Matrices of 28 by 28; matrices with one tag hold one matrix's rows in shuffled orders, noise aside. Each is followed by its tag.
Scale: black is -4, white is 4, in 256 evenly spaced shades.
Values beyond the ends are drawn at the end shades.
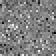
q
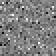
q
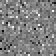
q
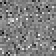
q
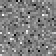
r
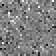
q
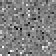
r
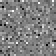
q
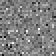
q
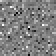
r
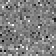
q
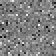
q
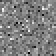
r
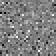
q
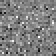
q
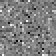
r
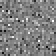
q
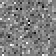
r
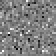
r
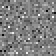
q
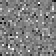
q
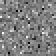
r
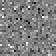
r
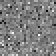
q
